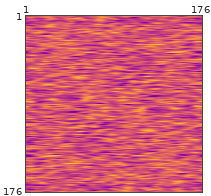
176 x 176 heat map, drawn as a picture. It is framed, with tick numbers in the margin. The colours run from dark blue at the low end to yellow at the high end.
Streaks run across, left to right. It looks the same turned upside down. The values follow a bell shape.
